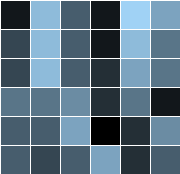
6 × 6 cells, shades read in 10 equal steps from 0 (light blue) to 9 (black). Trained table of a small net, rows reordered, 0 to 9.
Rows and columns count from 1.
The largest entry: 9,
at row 5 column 4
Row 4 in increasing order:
3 4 4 4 7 8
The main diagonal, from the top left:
8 1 5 7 7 5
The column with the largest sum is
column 4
